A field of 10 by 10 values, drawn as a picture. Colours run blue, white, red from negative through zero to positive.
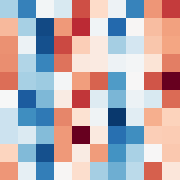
Upright stripes repeat 2 times across the table. The ninth with the highest average is the middle right. On average the colour sits 50% of the way up the scale.
